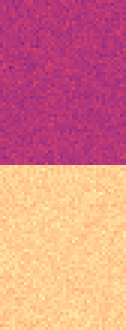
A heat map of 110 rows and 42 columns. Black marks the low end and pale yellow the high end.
The table splits into 2 rows of 1 panel. Panel 1,1: middling, fine-grained, faint in contrast. Panel 2,1: very high, fine-grained, faint in contrast.
